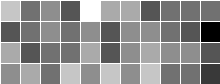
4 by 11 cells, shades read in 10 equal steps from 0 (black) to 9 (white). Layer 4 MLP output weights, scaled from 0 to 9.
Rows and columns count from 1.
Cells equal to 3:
8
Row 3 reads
6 3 4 4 6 3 5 6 5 5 3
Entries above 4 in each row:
5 4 6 7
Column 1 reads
7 3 6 5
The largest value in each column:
7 6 5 7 9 7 6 7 5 5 4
